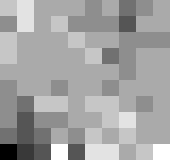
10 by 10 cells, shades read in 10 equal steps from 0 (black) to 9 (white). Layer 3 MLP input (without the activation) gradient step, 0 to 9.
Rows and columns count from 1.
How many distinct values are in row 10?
7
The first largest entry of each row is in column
2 2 1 1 1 2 3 8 6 4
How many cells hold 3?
5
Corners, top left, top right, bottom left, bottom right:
7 6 0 9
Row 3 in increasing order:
5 5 5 6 6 6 6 6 7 7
